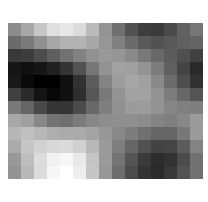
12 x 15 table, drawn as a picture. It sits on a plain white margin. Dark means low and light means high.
Ninth with the highest average: bottom left. Ninth with the lowest average: middle left. Stripes: none. Histogram: bell-shaped.
